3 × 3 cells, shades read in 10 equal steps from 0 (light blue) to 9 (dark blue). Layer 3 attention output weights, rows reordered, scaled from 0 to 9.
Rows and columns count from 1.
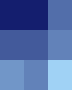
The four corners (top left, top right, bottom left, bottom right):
9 5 3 0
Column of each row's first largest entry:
1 1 2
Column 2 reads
9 6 4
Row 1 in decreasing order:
9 9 5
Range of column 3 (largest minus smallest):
5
